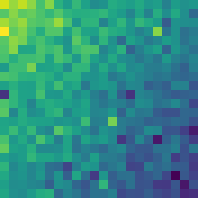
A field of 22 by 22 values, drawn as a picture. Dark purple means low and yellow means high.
Ninth with the highest average: top left. Stripes: none. Average level on the scale: 50%. Mirror symmetry: none. Grain: fine. Ninth with the lowest average: bottom right. Slope: up to the top left.
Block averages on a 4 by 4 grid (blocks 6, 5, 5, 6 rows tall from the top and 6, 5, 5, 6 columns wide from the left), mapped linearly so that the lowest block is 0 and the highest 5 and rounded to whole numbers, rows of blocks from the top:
5432 / 4321 / 3321 / 3210
